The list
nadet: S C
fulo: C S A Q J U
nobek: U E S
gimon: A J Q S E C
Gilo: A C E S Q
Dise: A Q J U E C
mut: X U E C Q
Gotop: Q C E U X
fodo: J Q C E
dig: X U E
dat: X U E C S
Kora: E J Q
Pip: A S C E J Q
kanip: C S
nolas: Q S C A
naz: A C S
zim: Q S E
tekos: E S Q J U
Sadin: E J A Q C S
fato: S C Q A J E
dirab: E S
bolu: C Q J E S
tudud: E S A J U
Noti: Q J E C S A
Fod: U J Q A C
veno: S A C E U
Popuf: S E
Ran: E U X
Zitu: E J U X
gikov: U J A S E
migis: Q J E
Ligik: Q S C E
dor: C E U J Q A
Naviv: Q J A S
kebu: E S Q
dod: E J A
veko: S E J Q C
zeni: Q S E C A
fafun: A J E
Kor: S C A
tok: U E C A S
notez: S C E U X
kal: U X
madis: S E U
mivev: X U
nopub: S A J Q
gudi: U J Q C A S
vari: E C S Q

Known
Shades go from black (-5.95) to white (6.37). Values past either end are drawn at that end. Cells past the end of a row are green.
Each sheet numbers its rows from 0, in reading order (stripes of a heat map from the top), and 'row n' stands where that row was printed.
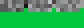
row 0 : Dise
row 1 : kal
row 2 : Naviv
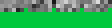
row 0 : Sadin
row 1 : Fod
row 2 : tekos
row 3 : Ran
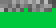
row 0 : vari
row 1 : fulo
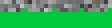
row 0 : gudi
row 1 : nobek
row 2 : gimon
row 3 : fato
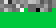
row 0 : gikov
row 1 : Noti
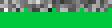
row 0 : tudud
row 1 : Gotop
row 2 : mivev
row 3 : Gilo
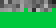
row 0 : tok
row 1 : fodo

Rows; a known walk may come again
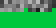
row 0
tok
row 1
dor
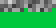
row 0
notez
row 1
Gilo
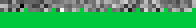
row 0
dod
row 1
nadet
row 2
madis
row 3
kebu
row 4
Zitu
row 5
tudud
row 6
Popuf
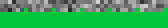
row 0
veko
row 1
fulo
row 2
dig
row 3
Ran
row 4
gudi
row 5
dirab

